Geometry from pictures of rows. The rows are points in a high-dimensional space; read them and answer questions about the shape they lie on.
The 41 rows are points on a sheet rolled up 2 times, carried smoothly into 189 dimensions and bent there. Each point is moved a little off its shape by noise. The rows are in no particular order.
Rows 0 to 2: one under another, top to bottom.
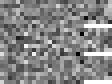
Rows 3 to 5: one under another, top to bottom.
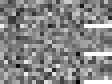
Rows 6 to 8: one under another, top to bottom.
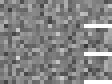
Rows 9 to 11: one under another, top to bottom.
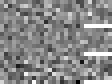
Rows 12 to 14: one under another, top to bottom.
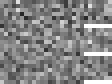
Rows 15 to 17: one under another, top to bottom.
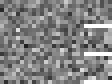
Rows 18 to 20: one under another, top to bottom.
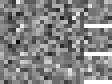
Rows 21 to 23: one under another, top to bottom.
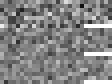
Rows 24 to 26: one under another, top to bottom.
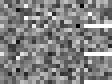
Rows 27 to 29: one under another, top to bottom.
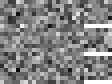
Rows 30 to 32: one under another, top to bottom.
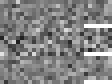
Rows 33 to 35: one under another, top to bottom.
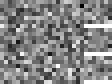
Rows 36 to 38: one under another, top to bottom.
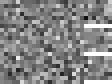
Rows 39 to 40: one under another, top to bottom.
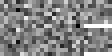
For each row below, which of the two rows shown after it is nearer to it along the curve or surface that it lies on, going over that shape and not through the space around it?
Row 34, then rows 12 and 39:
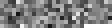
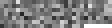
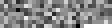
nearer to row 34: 12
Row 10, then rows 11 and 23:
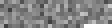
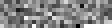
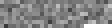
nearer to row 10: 23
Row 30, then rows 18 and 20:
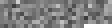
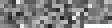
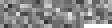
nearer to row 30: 20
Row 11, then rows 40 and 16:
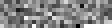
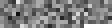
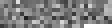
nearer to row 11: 40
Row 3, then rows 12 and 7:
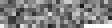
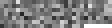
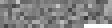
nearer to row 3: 12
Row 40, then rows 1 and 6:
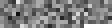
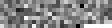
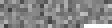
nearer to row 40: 1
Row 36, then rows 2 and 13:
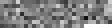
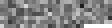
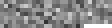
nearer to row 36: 13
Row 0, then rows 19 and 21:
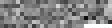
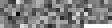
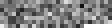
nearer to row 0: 19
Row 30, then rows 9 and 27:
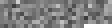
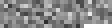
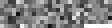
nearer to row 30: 9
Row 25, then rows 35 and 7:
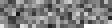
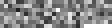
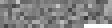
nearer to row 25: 35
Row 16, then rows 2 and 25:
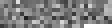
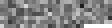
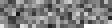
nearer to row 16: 25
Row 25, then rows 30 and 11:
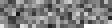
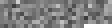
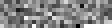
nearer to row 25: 11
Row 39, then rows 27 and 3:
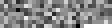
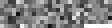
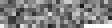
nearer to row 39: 3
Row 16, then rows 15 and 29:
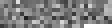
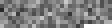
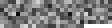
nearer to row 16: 29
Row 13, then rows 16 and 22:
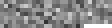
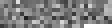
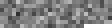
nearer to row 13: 22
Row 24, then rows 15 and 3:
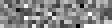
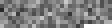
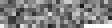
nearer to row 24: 3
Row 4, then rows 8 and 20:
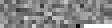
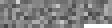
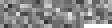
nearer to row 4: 20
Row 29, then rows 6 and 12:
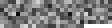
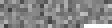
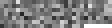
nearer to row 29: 12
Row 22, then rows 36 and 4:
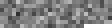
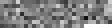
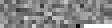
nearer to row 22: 4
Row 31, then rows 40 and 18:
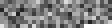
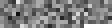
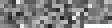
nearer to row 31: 40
